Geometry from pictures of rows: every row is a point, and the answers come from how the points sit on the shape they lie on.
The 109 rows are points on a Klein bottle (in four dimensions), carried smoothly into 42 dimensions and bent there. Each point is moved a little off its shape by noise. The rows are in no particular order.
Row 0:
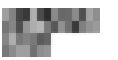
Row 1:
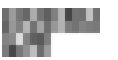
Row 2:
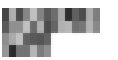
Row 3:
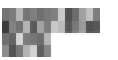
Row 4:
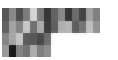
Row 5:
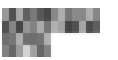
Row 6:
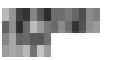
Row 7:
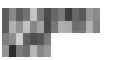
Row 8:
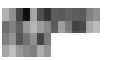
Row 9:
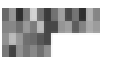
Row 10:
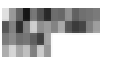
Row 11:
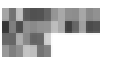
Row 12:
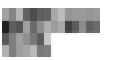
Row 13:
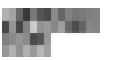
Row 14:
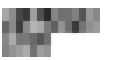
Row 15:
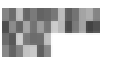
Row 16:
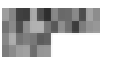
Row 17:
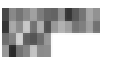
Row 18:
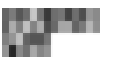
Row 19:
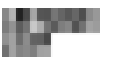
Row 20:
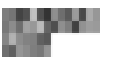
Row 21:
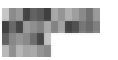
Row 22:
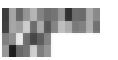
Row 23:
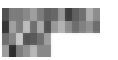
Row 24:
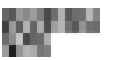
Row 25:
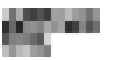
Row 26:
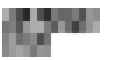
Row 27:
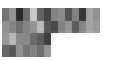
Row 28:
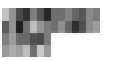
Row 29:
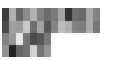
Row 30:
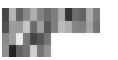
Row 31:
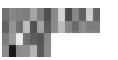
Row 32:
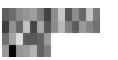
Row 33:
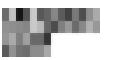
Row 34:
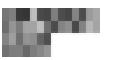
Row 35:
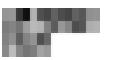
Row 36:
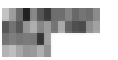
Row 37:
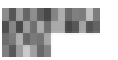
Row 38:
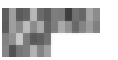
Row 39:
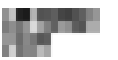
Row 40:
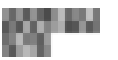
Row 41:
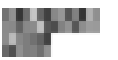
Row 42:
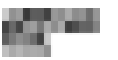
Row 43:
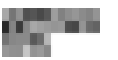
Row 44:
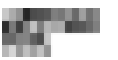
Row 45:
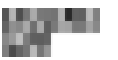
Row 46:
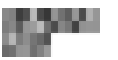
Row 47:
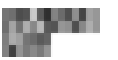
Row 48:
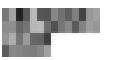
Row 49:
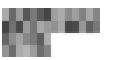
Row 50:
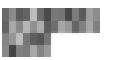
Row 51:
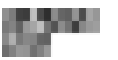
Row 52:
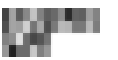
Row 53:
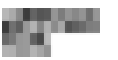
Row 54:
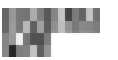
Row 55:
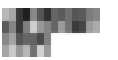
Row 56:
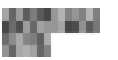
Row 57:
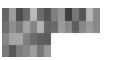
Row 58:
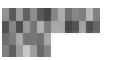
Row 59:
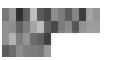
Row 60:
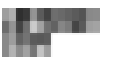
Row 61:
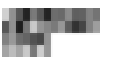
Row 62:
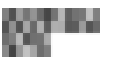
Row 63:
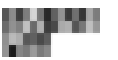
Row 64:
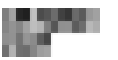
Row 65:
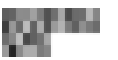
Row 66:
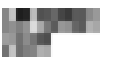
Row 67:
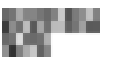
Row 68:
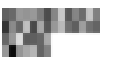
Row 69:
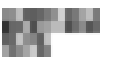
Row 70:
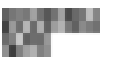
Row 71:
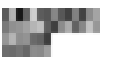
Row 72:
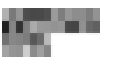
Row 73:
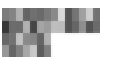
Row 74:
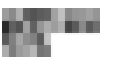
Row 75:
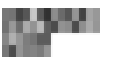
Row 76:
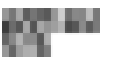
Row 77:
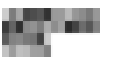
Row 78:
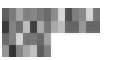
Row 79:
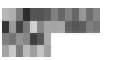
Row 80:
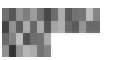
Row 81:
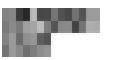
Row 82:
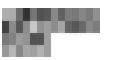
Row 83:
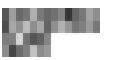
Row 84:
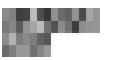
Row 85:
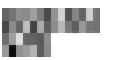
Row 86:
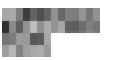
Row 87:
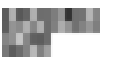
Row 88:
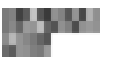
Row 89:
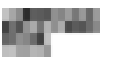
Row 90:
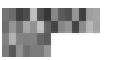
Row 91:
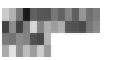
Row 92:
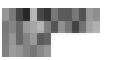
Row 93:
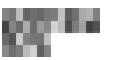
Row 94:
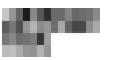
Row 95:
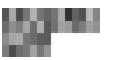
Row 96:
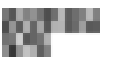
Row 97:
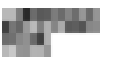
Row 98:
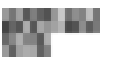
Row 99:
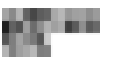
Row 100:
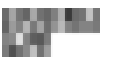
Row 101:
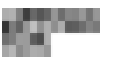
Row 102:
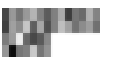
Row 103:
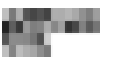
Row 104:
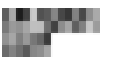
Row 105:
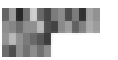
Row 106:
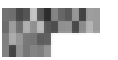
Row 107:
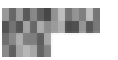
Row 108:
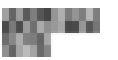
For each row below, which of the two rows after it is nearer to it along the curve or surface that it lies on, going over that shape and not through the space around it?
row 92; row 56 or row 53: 53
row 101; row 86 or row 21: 86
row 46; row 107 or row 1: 1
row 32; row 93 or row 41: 93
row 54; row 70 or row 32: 32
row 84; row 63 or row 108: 63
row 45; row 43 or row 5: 5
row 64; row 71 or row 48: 71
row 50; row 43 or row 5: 5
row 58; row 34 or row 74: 74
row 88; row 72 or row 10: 10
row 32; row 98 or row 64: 98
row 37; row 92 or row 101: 101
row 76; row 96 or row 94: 96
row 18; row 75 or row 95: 75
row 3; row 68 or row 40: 68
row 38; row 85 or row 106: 106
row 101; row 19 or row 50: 19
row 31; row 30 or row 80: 30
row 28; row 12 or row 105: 105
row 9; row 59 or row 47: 59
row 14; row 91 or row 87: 91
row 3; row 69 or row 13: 69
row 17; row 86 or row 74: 74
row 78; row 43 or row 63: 43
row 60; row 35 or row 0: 0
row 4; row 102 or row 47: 47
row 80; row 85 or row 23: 23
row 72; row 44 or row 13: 44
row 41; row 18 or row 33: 33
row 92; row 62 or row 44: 44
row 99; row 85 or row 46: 85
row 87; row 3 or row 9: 9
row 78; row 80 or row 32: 32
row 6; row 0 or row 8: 0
